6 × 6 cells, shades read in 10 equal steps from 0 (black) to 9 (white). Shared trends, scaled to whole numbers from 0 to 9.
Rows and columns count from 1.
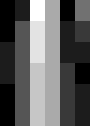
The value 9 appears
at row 1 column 3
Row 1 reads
0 1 9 6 0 4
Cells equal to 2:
4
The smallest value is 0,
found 6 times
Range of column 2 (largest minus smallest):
2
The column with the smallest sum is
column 1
